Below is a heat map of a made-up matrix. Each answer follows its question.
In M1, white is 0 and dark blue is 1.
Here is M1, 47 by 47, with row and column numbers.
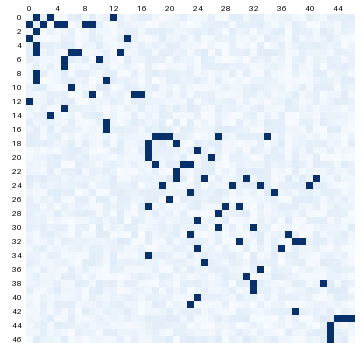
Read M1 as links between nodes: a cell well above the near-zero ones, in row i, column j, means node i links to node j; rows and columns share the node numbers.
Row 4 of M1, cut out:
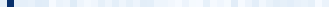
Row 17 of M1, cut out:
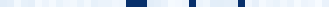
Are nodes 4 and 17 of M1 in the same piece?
no
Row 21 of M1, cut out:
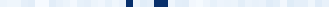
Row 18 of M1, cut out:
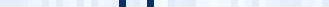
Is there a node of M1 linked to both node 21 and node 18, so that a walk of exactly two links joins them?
no
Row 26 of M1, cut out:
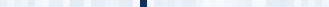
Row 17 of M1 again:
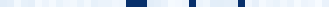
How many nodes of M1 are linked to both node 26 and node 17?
1
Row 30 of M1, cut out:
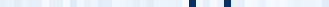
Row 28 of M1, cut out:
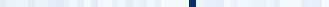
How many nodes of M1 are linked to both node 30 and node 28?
1
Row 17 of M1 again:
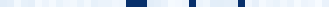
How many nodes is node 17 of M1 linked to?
5
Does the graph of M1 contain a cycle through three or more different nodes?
no
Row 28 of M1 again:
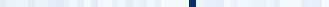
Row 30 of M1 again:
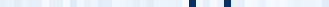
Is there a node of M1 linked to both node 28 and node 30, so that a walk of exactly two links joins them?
yes
